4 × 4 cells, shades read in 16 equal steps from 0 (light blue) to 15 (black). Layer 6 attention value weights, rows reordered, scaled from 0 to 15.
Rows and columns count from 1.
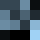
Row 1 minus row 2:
4 -1 -3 2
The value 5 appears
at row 1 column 3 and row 3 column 1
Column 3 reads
5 8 11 15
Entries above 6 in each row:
3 3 1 3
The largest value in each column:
14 15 15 14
